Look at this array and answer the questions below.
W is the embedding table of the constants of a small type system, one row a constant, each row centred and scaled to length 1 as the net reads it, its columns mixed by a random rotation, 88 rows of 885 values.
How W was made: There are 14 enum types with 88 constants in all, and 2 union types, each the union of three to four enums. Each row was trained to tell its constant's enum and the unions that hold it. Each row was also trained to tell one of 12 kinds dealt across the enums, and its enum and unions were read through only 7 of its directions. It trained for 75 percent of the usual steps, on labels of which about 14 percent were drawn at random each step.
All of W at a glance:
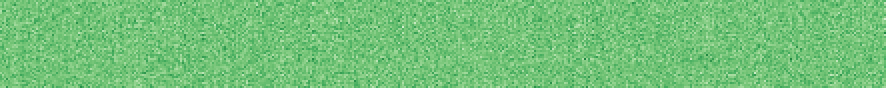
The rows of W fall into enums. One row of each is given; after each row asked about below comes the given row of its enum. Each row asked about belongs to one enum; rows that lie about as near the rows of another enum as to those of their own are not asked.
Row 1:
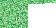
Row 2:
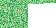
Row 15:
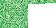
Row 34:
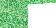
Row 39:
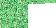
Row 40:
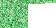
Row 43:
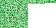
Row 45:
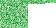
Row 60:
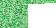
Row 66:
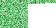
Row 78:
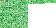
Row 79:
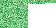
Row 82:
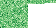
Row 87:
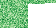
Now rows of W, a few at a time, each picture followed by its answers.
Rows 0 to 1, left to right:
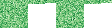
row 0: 15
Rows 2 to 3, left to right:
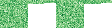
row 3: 87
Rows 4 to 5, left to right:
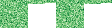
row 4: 78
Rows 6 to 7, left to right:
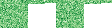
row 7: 66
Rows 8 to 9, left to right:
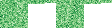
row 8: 82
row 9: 66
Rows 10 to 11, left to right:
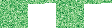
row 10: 1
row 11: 43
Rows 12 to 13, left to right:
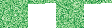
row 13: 87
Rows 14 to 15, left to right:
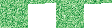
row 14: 39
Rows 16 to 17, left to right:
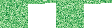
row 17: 79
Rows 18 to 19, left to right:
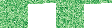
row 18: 34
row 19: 40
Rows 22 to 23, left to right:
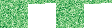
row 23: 2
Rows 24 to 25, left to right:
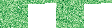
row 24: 79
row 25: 45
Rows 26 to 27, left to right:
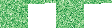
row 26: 87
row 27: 15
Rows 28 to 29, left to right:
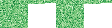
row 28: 2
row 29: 43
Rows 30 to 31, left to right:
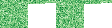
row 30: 60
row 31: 40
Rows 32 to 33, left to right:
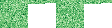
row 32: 15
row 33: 79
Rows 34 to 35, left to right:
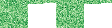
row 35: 39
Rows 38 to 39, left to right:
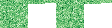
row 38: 45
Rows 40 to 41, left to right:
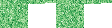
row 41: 60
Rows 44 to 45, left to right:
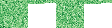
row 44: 82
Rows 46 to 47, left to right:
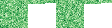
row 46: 66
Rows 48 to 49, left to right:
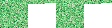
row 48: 82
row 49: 15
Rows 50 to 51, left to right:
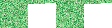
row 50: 60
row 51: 87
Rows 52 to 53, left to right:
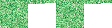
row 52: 39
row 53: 79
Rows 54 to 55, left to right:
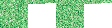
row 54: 66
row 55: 1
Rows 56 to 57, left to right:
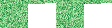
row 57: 39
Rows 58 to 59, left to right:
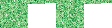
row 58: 66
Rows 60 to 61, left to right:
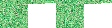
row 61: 1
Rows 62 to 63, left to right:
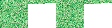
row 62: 15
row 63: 34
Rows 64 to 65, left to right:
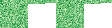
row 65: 2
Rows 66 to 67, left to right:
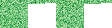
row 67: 45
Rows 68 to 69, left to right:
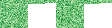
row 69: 45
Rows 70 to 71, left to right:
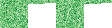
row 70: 45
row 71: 66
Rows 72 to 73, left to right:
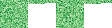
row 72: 79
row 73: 43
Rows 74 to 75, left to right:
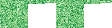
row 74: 39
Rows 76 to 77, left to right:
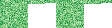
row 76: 15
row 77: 78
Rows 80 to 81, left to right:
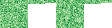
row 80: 60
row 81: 40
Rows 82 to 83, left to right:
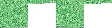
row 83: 79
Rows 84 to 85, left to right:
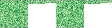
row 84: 60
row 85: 39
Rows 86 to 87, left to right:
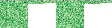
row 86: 45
